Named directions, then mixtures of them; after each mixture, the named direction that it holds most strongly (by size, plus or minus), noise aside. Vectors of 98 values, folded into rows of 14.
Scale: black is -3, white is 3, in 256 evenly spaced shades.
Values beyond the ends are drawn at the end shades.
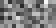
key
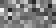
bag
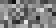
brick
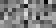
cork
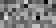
cork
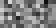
key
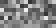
bag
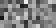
cork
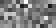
bag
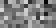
cork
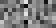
cork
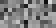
cork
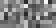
cork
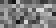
brick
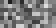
key
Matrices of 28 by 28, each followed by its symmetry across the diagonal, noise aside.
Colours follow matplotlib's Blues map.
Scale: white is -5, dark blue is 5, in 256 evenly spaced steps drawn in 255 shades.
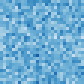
antisymmetric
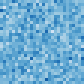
neither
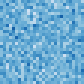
neither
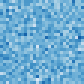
antisymmetric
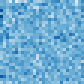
antisymmetric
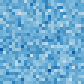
neither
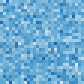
neither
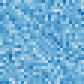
antisymmetric
